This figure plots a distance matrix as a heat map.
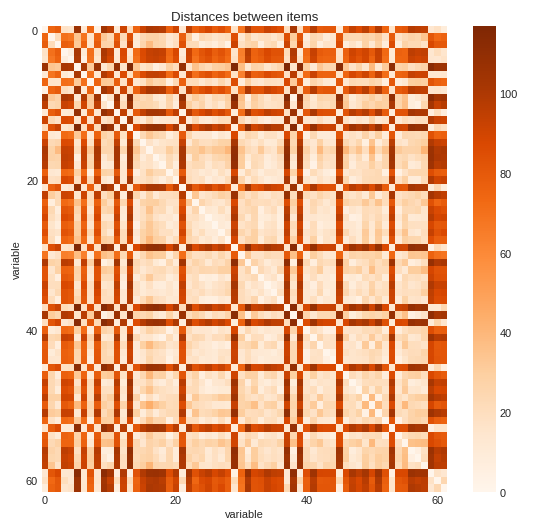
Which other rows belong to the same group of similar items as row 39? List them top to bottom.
0, 3, 4, 6, 8, 11, 13, 21, 29, 37, 45, 53, 59, 60, 61
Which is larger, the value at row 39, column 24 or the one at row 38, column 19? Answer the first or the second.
the first
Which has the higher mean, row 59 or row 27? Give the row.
59
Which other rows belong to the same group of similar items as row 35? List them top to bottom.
1, 2, 5, 7, 9, 10, 12, 14, 15, 16, 17, 18, 19, 20, 22, 23, 24, 25, 26, 27, 28, 30, 31, 32, 33, 34, 36, 38, 40, 41, 42, 43, 44, 46, 47, 48, 49, 50, 51, 52, 54, 55, 56, 57, 58
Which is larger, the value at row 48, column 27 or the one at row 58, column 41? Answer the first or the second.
the second
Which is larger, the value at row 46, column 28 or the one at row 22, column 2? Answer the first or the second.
the second
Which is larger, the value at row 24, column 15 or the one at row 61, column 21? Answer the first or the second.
the first
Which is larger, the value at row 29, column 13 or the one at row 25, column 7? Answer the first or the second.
the second
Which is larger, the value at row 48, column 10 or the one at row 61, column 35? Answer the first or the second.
the second
